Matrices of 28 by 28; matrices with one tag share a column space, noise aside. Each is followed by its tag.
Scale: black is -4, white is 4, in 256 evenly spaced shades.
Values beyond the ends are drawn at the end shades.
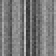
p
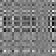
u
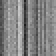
p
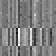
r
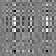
u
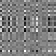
u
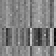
r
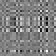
u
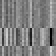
r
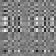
u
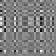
u
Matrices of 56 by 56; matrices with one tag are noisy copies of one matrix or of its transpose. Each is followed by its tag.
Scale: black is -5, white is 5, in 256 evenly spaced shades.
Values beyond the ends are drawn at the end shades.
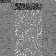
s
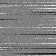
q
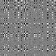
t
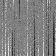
q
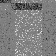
s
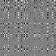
t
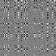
t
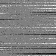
q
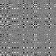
t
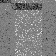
s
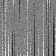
q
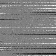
q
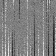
q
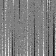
q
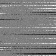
q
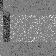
s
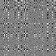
t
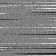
q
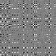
t
